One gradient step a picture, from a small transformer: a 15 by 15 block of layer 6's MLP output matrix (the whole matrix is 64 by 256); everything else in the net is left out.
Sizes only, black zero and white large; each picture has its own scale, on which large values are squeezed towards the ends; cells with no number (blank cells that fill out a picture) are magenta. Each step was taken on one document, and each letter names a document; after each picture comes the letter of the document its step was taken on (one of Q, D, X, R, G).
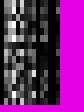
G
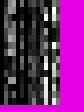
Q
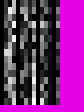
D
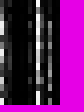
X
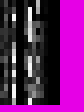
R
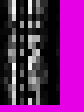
R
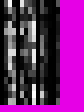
G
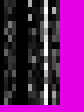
Q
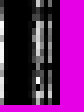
X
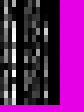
R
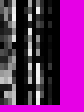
R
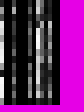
X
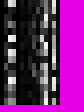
Q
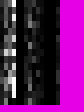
R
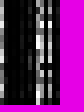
X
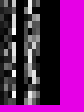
R
